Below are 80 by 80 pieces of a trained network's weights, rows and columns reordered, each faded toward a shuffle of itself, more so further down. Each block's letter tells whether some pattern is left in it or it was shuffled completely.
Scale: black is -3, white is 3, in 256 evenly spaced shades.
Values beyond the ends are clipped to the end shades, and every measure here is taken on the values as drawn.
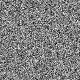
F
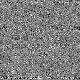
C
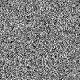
C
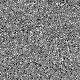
F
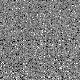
C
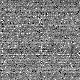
C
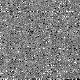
C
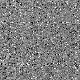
C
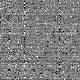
C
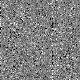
C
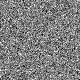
F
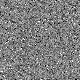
F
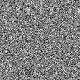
C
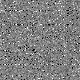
C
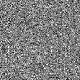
C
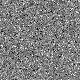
F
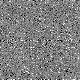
C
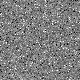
F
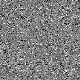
C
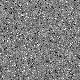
F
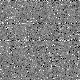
C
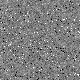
F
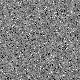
F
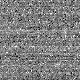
C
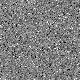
F
